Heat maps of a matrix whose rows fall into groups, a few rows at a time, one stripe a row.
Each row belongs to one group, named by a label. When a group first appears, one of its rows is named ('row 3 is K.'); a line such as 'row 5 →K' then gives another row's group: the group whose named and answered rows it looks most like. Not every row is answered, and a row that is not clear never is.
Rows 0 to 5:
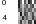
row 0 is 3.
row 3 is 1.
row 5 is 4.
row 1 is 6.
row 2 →3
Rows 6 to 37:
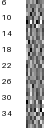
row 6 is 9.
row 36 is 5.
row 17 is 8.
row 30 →9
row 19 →1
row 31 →6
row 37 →6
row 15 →3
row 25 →4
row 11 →3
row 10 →5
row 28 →3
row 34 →4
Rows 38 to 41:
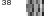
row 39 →5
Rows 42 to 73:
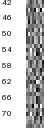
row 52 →5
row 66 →9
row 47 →1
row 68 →5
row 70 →3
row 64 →9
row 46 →1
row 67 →9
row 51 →5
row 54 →3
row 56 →6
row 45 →5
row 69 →4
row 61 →4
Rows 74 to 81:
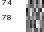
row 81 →8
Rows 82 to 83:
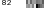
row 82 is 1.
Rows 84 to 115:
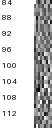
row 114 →5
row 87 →8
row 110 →6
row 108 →6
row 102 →8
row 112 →9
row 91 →1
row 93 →3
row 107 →3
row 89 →4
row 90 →1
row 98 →3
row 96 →6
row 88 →1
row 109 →8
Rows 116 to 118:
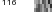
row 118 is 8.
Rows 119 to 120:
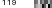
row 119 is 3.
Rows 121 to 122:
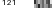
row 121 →6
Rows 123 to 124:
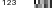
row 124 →4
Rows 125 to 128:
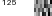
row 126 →9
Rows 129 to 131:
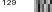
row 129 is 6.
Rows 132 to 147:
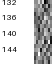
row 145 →3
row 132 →9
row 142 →4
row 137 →5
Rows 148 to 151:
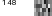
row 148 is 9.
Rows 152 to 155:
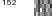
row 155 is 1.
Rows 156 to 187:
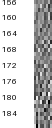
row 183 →9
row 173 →4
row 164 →3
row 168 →3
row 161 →3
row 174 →8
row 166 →4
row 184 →1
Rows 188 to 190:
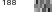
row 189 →9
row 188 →1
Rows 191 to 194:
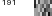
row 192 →6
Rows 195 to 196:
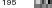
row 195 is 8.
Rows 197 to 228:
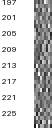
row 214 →1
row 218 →3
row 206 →4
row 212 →5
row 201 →8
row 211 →8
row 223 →1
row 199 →5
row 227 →5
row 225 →1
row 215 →3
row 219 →8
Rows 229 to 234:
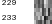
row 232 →8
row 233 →9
